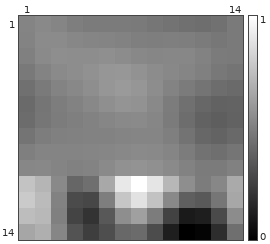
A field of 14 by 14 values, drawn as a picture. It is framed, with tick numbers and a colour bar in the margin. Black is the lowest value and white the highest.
Values change most from cell to cell in the bottom middle. A few values lie far out on both sides of the bulk. The ninth with the lowest average is the bottom right. The field is mottled with small blotches. A horizontal seam about 70% of the way down splits the table, and the top part is calmer. The ninth with the highest average is the bottom middle.
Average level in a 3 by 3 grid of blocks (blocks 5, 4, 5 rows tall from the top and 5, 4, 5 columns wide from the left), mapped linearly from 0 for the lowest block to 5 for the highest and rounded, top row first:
332 / 231 / 350
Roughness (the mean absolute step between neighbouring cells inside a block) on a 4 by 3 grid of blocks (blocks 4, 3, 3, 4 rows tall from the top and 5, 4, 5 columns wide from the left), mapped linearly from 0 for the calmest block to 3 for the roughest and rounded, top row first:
0 0 0 / 0 0 0 / 0 0 0 / 2 3 3
